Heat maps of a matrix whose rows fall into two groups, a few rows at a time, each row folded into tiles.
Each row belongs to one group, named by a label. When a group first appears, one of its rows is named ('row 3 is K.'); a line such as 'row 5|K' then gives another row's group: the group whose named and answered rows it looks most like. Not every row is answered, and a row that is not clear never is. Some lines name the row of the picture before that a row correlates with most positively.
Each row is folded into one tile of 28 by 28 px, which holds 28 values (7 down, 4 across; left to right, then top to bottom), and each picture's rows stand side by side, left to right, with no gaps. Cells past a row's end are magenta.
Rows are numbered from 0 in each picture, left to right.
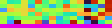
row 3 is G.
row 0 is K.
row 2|K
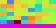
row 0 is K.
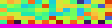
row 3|G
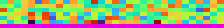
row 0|G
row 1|K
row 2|K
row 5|K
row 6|G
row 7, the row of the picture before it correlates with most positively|1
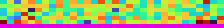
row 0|K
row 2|K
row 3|K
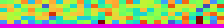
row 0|G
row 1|G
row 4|K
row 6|K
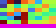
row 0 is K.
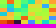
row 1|G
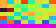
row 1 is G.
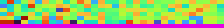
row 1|K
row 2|G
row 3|K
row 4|K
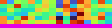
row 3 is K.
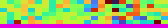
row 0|K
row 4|G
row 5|K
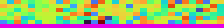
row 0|K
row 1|G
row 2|G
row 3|K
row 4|G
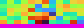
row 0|K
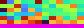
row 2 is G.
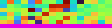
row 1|G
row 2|G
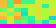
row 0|K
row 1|G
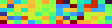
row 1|K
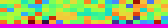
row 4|G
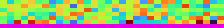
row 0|K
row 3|G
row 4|K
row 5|G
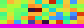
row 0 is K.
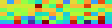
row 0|K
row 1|K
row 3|K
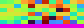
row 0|G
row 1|K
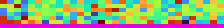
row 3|K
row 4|G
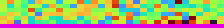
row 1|G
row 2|G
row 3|G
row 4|K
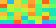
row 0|K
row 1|K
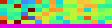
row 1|G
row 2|G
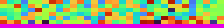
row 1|G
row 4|K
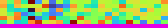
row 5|G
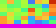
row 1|G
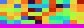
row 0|G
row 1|G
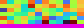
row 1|K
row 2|K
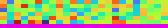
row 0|K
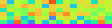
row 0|K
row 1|G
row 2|G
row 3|K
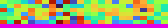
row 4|G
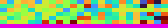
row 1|K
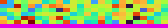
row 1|K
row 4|G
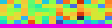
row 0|G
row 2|G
